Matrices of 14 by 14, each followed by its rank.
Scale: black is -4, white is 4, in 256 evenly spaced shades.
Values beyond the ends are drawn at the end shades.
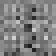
three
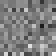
three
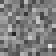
full rank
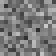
full rank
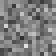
full rank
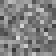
full rank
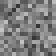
full rank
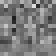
three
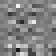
three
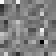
three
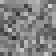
full rank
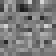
three
